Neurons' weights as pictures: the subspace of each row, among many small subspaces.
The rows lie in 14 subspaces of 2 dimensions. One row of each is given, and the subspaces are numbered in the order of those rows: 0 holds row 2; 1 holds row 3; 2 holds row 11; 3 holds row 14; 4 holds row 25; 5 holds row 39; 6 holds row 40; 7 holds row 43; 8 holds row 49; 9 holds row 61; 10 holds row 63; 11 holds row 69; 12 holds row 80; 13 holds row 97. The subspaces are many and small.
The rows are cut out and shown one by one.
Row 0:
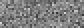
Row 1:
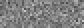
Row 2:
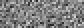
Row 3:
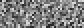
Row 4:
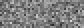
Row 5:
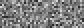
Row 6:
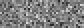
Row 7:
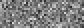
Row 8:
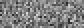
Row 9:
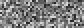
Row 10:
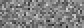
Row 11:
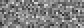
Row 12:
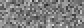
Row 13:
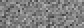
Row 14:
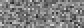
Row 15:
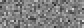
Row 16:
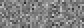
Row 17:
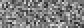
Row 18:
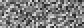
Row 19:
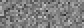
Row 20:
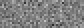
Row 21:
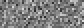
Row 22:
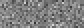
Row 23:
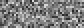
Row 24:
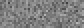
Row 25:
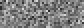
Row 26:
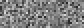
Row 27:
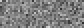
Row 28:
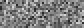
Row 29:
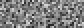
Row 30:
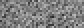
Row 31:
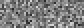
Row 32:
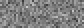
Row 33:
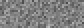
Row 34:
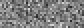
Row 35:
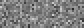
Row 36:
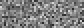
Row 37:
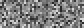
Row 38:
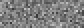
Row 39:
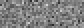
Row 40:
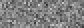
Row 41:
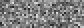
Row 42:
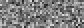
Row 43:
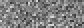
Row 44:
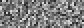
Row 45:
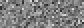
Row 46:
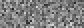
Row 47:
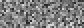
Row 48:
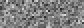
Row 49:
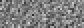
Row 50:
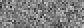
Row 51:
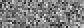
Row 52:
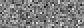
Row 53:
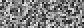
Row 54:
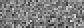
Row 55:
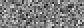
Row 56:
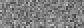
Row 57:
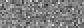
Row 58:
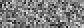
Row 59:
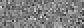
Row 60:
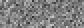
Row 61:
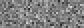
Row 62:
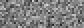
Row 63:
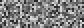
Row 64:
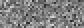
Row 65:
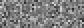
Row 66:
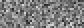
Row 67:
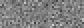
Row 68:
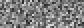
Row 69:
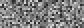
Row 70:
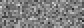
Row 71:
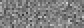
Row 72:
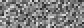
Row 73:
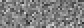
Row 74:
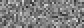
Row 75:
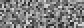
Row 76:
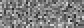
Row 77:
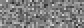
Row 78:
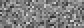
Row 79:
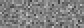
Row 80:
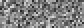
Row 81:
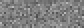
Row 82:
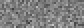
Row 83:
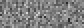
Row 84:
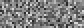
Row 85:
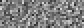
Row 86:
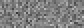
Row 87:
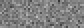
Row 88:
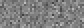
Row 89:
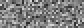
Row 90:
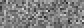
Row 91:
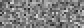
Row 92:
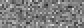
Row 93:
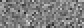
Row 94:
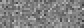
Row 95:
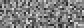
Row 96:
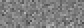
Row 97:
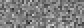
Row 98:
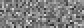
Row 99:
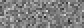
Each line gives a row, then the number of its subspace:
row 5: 11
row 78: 12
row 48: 4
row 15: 10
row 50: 6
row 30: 7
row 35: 10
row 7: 11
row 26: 0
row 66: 1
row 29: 13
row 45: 5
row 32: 2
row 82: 13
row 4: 3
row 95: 13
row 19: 7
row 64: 12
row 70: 11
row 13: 7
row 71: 0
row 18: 7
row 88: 10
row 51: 6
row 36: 6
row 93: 1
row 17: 6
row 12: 4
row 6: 9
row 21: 9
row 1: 3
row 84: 8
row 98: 8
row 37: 10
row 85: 8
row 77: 3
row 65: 10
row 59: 6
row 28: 4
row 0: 2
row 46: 1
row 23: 2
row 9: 12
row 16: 10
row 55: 9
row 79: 9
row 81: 2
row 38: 3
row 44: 8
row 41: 2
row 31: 13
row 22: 11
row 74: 2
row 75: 13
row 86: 8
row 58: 6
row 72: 7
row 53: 8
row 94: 10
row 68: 13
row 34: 5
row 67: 11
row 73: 1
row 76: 0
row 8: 12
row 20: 11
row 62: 4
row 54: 0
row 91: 3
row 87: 9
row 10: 4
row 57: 5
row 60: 12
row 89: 5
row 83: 12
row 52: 9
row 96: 1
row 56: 0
